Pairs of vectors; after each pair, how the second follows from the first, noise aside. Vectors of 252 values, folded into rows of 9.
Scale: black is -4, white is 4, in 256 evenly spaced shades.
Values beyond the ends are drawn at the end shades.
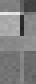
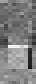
wrapped around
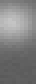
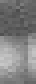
wrapped around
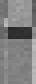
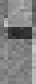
copied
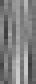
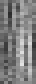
wrapped around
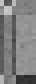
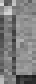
copied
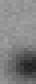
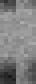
wrapped around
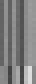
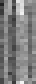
wrapped around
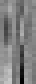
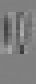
partly zeroed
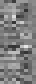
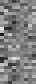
wrapped around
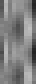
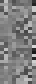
sign-scrambled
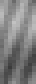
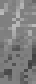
partly zeroed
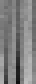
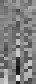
sign-scrambled
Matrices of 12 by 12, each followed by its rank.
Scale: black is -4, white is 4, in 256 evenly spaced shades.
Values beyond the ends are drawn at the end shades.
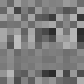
two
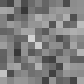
full rank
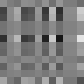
one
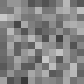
full rank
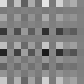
one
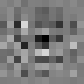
two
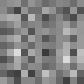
two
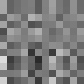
two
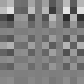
one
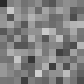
full rank
